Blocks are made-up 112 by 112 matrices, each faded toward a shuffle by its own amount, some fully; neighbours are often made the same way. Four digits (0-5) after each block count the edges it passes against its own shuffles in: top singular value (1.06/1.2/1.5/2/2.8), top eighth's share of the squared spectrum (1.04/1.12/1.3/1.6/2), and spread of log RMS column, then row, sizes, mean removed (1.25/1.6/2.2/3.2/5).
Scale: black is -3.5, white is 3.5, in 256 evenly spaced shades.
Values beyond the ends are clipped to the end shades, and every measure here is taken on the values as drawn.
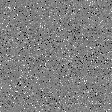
3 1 0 0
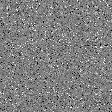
3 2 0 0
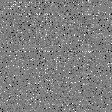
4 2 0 1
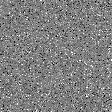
2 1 0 0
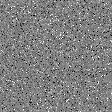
2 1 0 0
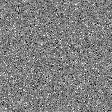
0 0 0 0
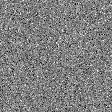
0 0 0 0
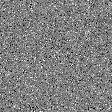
0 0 0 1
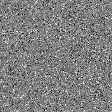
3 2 0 1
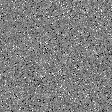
1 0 0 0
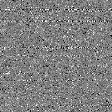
4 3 1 3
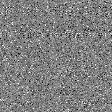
3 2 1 2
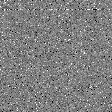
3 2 0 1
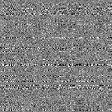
4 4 2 4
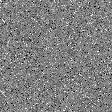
0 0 0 0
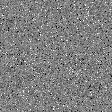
1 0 0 0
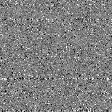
3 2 0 2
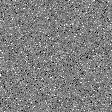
0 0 0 0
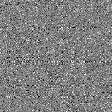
4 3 1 2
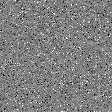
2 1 0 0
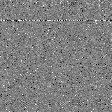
4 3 0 2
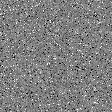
0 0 0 0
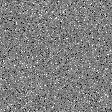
1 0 0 0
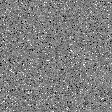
0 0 0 0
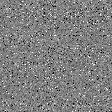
3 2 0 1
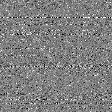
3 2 0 3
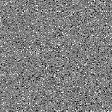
4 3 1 2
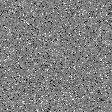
2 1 0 0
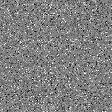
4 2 0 0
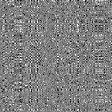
5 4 3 3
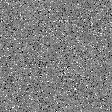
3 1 0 0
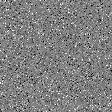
3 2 0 0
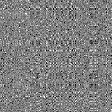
5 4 3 3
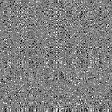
5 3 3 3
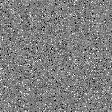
3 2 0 1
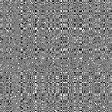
5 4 4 4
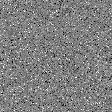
3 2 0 0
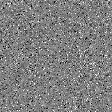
4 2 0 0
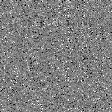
4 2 1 1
